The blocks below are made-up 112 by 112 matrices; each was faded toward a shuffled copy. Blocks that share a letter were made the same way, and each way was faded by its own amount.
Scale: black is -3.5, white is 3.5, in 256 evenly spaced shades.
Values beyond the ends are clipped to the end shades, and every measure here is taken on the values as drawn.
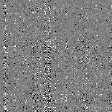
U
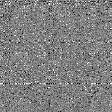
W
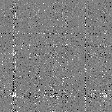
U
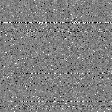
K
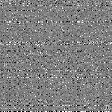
K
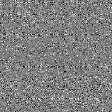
W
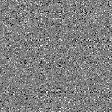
W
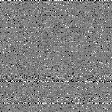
K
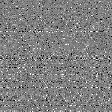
W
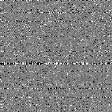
K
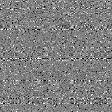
K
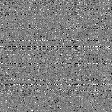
K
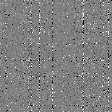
U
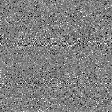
W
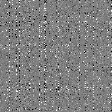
U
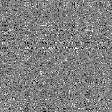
W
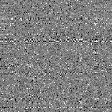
W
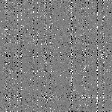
U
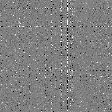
U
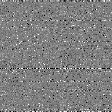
K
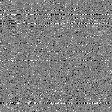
K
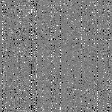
U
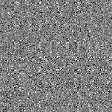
W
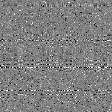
K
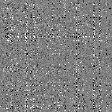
U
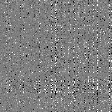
U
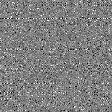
W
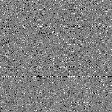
W
